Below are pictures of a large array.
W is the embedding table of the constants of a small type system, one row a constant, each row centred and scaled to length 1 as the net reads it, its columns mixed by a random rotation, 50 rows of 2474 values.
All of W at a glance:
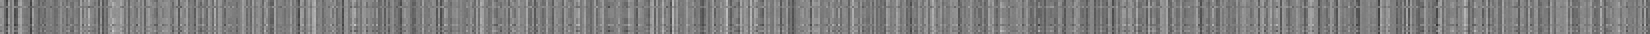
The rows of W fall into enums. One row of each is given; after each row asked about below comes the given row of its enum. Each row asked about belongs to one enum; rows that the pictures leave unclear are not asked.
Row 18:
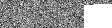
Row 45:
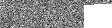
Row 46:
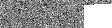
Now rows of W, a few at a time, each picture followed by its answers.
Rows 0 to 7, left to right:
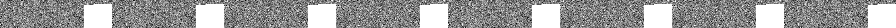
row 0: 18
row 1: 18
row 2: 45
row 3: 45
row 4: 18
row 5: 45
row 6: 45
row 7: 18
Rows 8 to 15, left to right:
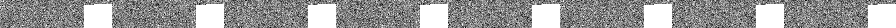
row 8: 45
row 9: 46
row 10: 18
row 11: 46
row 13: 45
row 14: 18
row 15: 18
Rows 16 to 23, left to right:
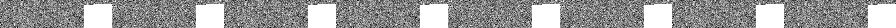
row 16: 18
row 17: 45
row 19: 18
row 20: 45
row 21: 45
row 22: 18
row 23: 18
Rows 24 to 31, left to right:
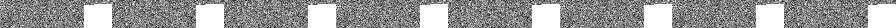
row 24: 45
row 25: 18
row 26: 18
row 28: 18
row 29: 45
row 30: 45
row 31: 18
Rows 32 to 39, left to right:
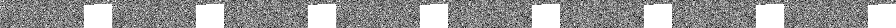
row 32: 45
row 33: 45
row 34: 18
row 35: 45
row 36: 18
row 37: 18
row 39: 45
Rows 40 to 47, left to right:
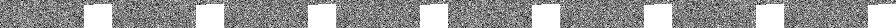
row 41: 46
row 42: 45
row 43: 45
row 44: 18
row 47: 45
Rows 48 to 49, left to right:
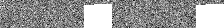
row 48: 45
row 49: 18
